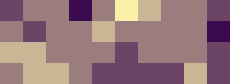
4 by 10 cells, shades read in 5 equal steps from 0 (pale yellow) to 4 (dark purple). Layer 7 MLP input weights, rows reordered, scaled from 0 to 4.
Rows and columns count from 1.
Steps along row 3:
same up same same up down same same up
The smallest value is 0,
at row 1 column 6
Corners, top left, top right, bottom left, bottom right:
3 3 2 3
